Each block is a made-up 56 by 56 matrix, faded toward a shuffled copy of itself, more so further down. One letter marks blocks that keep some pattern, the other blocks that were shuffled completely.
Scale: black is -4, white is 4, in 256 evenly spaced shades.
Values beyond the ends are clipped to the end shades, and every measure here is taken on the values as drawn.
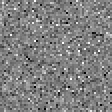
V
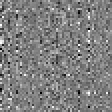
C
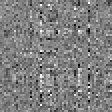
C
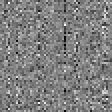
C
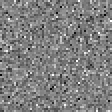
V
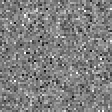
V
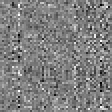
C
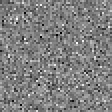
V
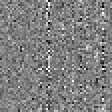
C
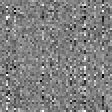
C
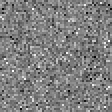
V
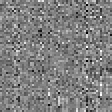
C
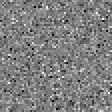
V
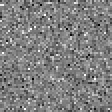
V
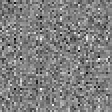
C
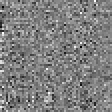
C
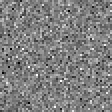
V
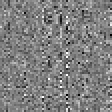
C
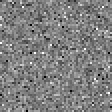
V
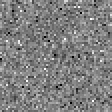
V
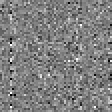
C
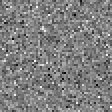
V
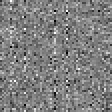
C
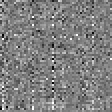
C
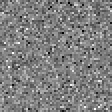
V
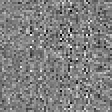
C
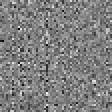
C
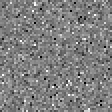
V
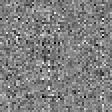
C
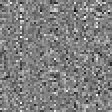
C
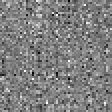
C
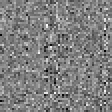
C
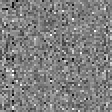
C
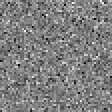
V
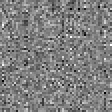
C
